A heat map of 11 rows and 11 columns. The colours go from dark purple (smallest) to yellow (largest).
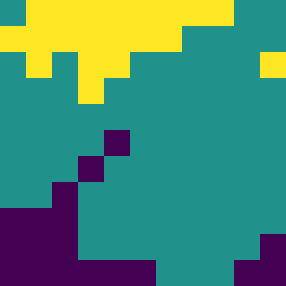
Ninth with the lowest average: bottom left. Slope: up to the top. Calmest part: middle right.
